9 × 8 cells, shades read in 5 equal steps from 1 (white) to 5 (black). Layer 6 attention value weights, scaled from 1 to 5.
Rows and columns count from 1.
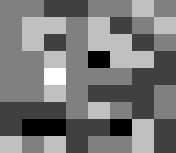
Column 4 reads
4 3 3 3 3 3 3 4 4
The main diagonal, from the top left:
3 2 4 3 3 4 4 4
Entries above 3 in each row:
2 1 2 2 2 3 4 7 2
